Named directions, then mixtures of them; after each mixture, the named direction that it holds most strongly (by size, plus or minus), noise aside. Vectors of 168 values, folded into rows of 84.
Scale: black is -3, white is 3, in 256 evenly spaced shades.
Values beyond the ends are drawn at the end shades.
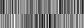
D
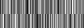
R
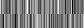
R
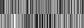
D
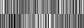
D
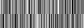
R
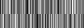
R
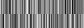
R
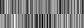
D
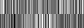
D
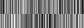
D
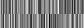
R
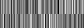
R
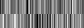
R
